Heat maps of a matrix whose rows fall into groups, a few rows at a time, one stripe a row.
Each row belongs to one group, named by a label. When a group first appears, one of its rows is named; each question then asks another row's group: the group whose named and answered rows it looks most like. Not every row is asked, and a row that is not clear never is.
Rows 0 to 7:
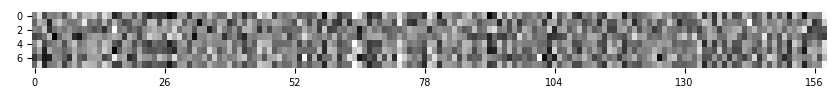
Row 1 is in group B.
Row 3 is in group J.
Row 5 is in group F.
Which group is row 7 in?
F
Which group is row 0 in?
F
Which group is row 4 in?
F
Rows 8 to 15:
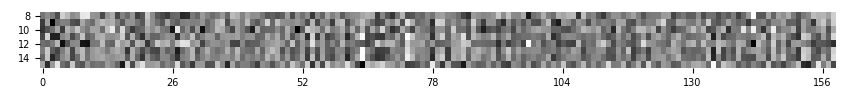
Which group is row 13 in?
F
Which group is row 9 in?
F
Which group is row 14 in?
F
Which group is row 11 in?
F
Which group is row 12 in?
J
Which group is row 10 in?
J
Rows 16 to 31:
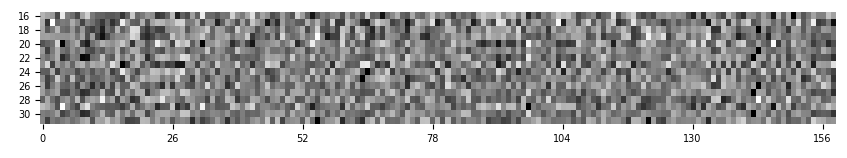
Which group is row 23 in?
F
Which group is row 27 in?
J
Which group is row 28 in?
B
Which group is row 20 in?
J
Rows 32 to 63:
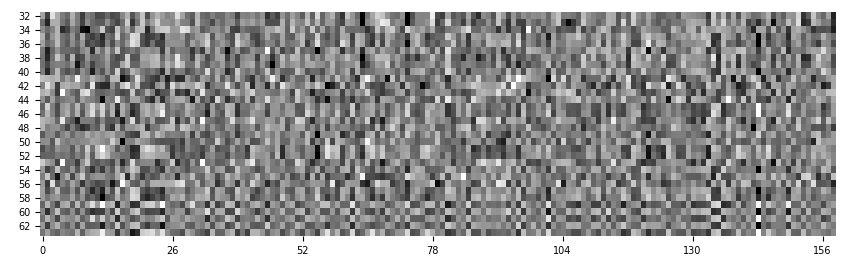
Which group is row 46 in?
B
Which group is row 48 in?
J
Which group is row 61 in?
B
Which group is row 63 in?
B
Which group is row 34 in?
J
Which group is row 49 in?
B
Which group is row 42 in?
B
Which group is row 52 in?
B
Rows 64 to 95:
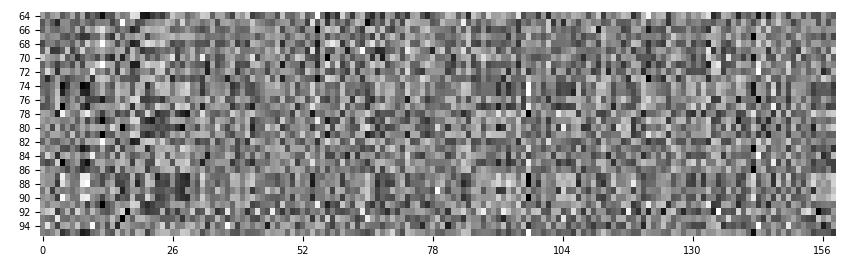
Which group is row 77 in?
J
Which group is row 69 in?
F
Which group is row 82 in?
B
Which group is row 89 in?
F
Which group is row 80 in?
F
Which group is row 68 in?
B
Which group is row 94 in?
B
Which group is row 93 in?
F
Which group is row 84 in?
B
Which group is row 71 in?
B
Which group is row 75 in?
J
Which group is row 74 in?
J
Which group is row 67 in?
J
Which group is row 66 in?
B
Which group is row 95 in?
J
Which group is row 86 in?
J
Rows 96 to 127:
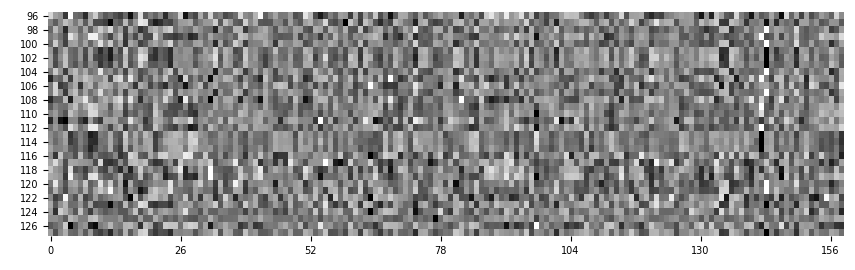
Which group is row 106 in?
F
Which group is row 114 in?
J
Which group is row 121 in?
B
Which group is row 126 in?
J
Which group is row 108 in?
J
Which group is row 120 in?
B
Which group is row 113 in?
J
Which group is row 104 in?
B
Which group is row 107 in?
B
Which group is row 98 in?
B
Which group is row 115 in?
J
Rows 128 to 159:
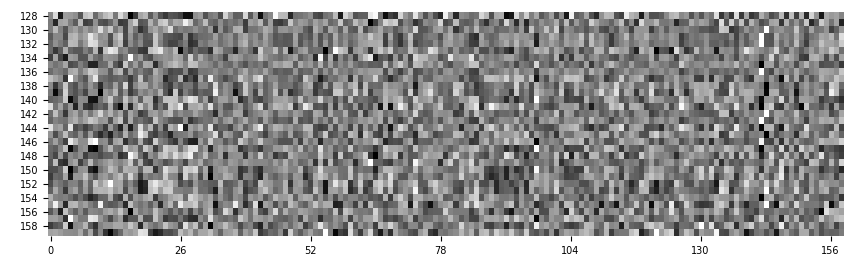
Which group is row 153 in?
B
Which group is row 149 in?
F
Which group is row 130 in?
B
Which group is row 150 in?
J
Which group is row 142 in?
B
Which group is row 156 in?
F
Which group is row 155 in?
B
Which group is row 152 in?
B
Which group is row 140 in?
J
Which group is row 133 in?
B
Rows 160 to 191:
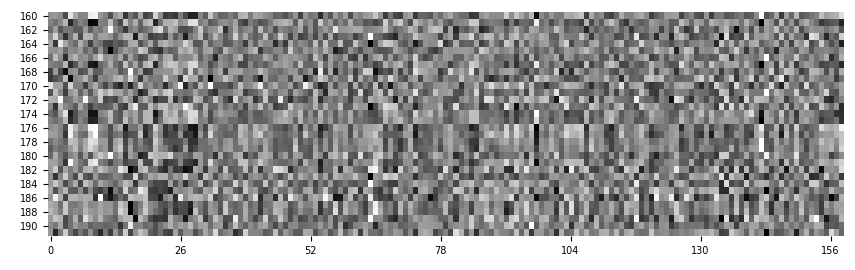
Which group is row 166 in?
B
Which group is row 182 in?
F
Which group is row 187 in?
F
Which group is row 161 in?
J
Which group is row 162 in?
B
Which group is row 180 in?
B
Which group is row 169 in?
J
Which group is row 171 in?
B
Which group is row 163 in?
F
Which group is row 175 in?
J
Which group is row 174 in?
J
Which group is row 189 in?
F
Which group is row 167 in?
J
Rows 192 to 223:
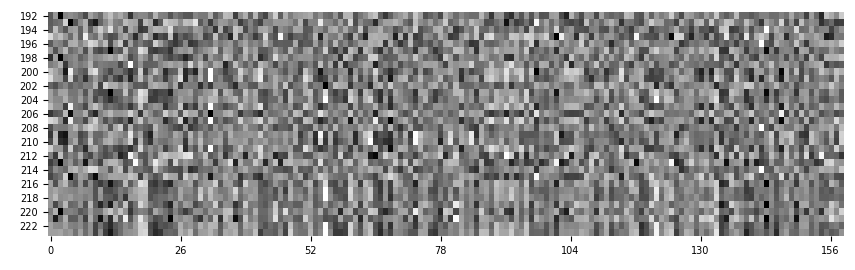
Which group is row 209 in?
F
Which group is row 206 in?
J
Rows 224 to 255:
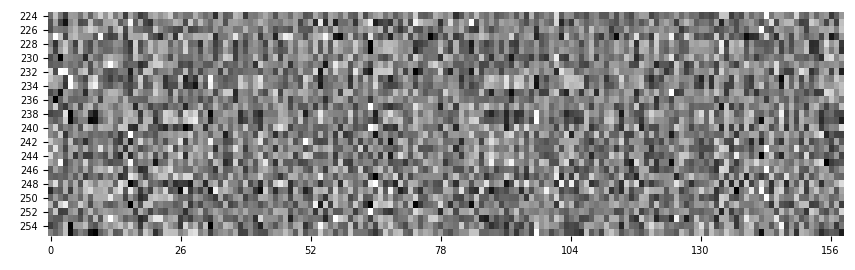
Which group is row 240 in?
F
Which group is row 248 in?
F
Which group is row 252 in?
F
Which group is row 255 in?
J
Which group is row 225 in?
F
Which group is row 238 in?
J
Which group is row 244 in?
J
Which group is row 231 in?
B
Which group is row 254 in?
J
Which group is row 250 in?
B
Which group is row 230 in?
F
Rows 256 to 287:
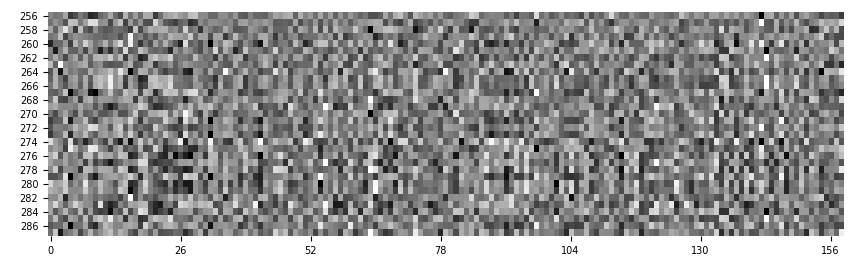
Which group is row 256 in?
J
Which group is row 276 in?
F
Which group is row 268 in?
F
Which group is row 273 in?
J
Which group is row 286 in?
J
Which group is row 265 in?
B
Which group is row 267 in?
J
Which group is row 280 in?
F
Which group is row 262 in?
B
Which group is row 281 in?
F
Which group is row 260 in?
J
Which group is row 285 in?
B
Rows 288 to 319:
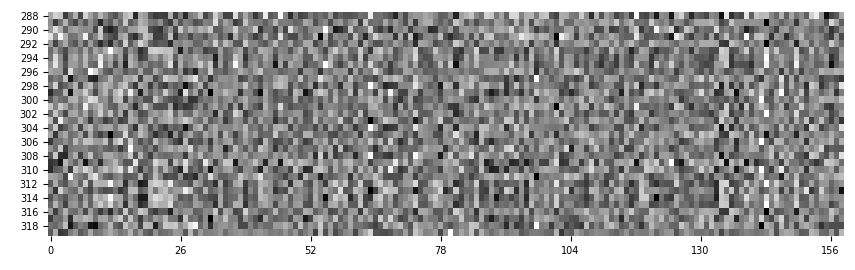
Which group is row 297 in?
J
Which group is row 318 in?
J
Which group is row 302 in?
B
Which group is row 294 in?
B
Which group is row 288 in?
F
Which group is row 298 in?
F
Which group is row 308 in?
F
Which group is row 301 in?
F
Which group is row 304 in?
F
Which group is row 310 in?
J
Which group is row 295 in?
B
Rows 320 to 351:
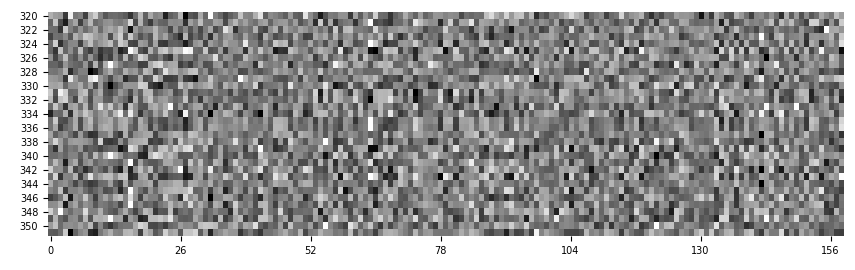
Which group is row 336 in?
F
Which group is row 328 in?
J
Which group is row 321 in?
F
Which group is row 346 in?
J
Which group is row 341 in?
F
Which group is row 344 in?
J
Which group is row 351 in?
J
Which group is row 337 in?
J
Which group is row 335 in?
F
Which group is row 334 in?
J
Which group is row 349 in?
B
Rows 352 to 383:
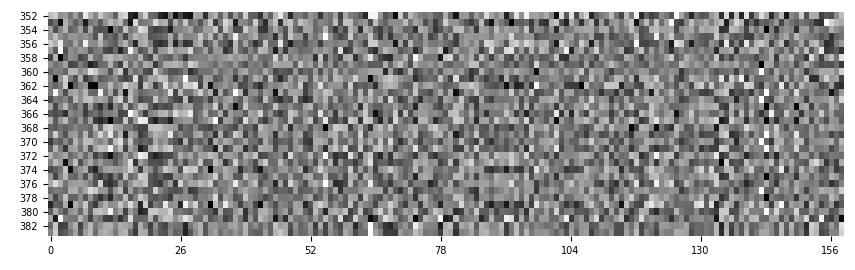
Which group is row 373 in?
F
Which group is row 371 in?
B
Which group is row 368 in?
B
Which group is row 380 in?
B
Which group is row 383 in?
F
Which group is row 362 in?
J
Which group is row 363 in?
B
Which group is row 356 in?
F
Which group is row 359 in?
J
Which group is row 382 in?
F
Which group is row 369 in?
B
